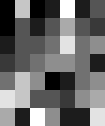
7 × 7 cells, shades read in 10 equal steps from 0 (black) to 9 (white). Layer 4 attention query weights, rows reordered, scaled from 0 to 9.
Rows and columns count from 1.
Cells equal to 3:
9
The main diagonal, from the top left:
0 3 3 5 1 5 8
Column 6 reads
1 3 4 4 4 5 1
